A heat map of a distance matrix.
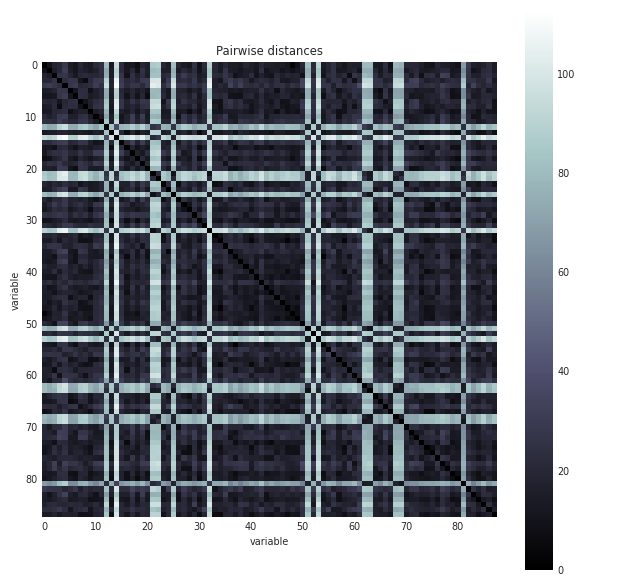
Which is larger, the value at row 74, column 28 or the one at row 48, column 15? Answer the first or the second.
the second
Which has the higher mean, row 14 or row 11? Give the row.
14
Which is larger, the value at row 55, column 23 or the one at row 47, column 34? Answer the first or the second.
the first
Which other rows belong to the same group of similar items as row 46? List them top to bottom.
0, 1, 2, 3, 4, 5, 6, 7, 8, 9, 10, 11, 13, 15, 16, 17, 18, 19, 20, 23, 24, 26, 27, 28, 29, 30, 31, 33, 34, 35, 36, 37, 38, 39, 40, 41, 42, 43, 44, 45, 47, 48, 49, 50, 52, 54, 55, 56, 57, 58, 59, 60, 61, 64, 65, 66, 67, 70, 71, 72, 73, 74, 75, 76, 77, 78, 79, 80, 82, 83, 84, 85, 86, 87
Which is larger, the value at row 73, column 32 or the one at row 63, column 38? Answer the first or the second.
the first
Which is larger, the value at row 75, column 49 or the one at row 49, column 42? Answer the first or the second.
the second
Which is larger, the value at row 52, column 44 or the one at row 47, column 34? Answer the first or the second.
the first
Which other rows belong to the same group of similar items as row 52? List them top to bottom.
0, 1, 2, 3, 4, 5, 6, 7, 8, 9, 10, 11, 13, 15, 16, 17, 18, 19, 20, 23, 24, 26, 27, 28, 29, 30, 31, 33, 34, 35, 36, 37, 38, 39, 40, 41, 42, 43, 44, 45, 46, 47, 48, 49, 50, 54, 55, 56, 57, 58, 59, 60, 61, 64, 65, 66, 67, 70, 71, 72, 73, 74, 75, 76, 77, 78, 79, 80, 82, 83, 84, 85, 86, 87
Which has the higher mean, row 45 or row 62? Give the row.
62
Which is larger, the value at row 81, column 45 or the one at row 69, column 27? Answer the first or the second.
the second
